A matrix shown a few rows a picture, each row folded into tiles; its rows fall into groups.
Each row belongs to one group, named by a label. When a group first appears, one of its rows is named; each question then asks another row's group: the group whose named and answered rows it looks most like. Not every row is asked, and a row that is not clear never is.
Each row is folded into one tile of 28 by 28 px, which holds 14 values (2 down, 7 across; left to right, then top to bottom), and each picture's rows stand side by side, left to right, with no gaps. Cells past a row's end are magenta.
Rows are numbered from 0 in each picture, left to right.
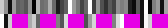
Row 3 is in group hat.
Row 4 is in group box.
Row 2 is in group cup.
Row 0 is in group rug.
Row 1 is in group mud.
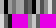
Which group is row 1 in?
mud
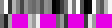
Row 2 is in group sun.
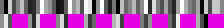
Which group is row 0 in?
mud
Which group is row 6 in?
cup
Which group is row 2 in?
sun
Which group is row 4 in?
mud
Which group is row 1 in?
cup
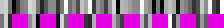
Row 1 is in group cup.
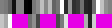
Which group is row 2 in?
hat
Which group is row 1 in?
sun
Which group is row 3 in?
cup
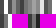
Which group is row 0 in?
hat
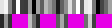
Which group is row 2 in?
sun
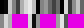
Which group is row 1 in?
rug
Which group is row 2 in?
mud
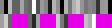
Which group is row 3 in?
box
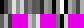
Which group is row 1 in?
box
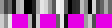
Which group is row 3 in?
mud
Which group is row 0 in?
box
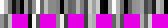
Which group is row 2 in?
mud
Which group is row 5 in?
box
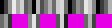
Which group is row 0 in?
sun
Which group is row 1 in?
mud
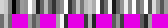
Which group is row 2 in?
mud
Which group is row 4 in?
sun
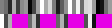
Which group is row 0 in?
rug
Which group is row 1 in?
sun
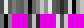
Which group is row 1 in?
sun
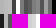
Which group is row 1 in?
box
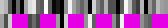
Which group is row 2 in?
cup
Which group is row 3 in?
mud
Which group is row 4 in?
cup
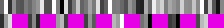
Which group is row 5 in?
sun
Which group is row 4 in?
box
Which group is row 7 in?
hat
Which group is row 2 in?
mud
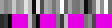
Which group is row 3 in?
sun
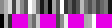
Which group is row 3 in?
box
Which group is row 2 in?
hat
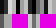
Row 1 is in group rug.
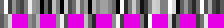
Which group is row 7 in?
hat
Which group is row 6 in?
rug
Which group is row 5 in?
cup
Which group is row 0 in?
hat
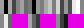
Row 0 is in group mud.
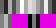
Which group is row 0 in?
mud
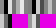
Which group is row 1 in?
mud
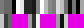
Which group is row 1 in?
cup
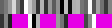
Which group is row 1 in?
rug
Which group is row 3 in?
hat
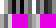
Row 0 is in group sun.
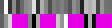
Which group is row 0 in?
hat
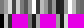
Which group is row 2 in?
cup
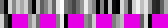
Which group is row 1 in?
mud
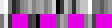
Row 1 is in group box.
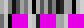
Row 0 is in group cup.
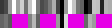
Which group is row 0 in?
sun
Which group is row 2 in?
cup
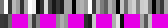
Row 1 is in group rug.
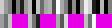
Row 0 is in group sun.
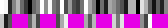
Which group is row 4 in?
box
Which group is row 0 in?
rug
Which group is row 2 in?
hat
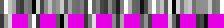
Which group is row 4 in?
cup
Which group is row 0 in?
hat
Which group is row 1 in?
mud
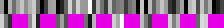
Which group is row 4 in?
box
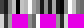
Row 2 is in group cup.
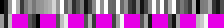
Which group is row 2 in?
hat
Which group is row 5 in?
sun
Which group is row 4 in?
hat
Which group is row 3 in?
sun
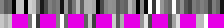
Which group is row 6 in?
hat
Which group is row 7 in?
box
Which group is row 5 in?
mud
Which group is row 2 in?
mud
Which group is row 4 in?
box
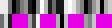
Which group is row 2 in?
cup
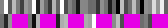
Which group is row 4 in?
mud
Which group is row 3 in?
box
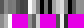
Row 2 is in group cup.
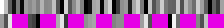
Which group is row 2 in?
mud
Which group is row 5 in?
mud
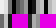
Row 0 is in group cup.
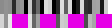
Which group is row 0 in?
box
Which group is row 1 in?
box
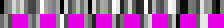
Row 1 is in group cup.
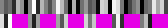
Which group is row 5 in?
sun
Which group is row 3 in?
box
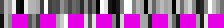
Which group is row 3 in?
box
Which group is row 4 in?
cup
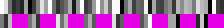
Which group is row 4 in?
rug
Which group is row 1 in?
sun
